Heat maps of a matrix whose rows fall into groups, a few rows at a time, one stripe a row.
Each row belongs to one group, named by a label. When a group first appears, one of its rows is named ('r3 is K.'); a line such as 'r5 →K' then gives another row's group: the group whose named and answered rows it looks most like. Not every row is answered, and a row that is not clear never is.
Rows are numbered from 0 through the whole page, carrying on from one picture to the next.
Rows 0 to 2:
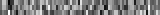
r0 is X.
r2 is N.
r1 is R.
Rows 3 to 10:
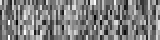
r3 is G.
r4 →R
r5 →R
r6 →R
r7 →N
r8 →R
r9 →R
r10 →N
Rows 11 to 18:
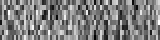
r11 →N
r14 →N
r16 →R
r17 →G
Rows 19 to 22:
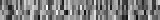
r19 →R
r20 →R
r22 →R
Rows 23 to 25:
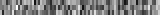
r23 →R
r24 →N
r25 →G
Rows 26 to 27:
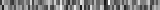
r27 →G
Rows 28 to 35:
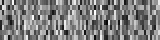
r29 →X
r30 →G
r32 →R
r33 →R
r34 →X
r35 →G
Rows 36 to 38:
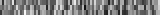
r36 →G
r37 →X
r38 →R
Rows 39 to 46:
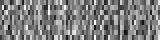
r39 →X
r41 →G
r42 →N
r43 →G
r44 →G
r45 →R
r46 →X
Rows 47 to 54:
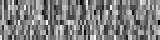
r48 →N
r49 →N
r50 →N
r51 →R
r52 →G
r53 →X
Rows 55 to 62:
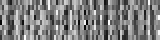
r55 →R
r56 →G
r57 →X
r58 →X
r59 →X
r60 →X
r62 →R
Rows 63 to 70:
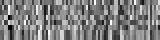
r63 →G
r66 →G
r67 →N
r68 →R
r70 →X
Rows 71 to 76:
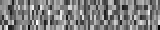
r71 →X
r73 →X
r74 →G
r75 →N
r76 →G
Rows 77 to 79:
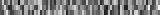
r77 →N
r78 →X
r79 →G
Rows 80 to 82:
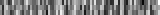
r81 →G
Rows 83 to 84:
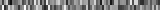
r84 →N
